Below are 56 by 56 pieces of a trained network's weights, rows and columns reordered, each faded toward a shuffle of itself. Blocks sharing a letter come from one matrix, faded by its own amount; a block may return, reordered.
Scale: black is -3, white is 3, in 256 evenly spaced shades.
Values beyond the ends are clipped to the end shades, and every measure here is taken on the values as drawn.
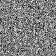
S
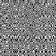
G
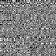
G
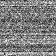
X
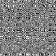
G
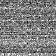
X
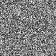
S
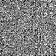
S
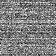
X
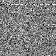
S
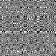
G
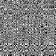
G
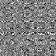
G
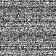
X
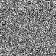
S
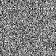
S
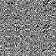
G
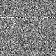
S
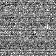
X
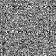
S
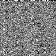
S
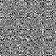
G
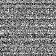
X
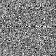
S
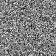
S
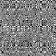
G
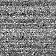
X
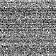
X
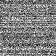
X
